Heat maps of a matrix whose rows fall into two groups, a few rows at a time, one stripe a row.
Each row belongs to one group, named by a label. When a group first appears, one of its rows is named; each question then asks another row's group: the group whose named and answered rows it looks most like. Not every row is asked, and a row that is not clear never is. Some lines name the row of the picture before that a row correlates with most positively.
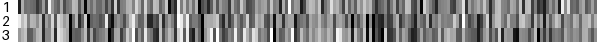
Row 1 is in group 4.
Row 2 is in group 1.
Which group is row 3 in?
1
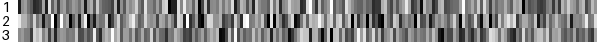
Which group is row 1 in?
4
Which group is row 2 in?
1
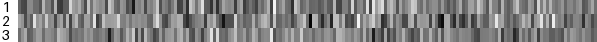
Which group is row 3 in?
1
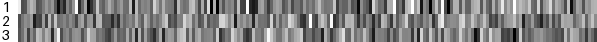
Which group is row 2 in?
4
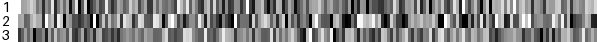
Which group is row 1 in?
1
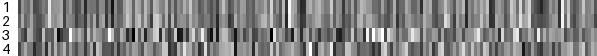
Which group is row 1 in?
4
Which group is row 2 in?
4
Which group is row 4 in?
4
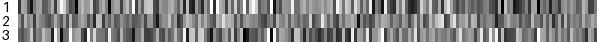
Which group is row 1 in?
1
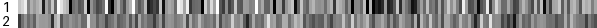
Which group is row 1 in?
1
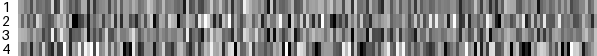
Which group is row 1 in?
1
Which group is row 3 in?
1
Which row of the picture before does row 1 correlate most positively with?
1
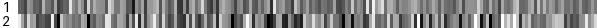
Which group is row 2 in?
1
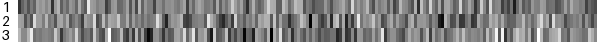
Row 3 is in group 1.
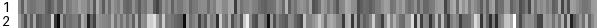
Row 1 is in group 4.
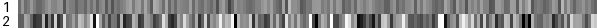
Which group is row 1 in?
4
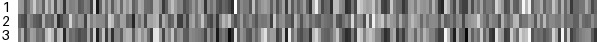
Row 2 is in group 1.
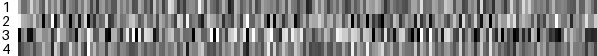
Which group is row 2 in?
1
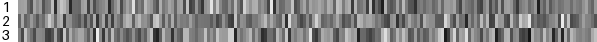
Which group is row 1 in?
1
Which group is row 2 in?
4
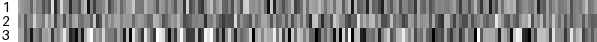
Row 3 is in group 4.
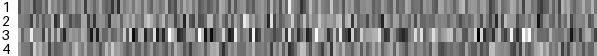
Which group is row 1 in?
4
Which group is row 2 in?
1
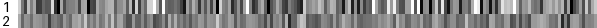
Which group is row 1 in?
1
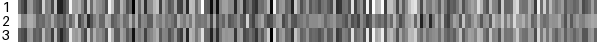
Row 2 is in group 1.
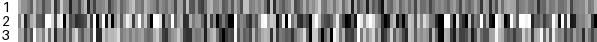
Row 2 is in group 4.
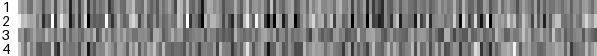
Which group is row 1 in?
1
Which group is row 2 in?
1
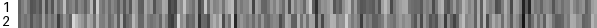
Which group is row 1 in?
4
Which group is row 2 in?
4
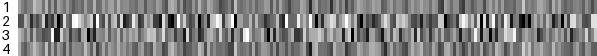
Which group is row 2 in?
4
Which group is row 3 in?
1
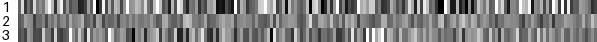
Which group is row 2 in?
4
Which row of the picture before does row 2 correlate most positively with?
2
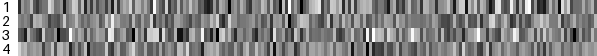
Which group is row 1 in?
4
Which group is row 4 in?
1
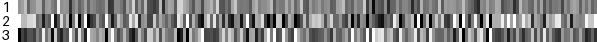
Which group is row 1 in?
1
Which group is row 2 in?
1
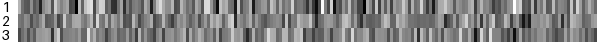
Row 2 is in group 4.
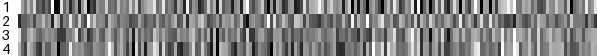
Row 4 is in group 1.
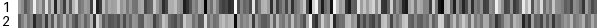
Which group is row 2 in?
4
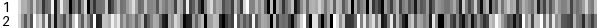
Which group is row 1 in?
1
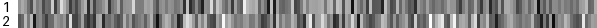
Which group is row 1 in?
1
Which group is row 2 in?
4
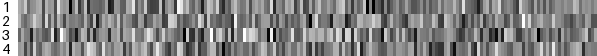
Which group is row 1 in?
1
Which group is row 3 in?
1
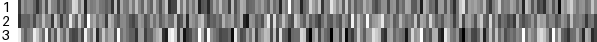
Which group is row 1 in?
4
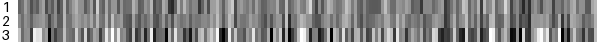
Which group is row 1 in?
4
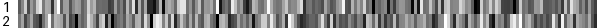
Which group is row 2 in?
4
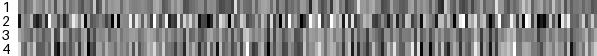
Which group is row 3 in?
1
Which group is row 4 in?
1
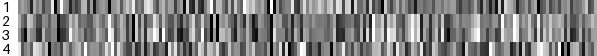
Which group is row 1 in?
1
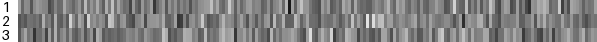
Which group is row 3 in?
4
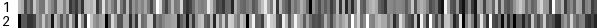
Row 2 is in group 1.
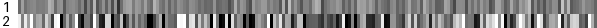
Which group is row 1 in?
4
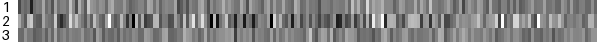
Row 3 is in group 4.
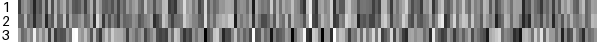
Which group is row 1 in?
4
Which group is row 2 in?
4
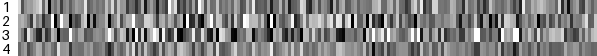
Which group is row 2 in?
1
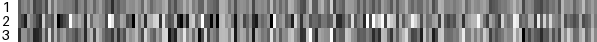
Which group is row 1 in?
4
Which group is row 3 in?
4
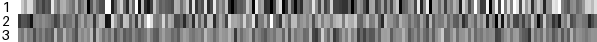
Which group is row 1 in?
1
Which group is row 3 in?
4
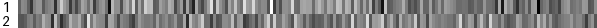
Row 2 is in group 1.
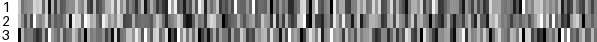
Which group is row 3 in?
4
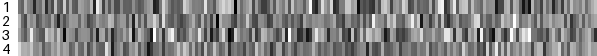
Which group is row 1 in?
4
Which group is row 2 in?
1
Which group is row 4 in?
1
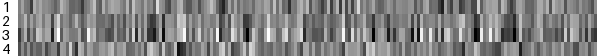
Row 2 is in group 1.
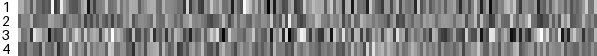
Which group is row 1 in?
1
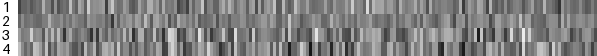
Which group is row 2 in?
4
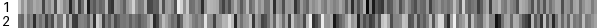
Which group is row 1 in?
1
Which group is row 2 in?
4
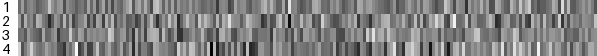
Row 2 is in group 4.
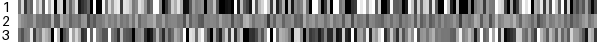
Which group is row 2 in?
1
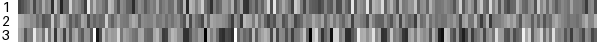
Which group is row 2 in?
1
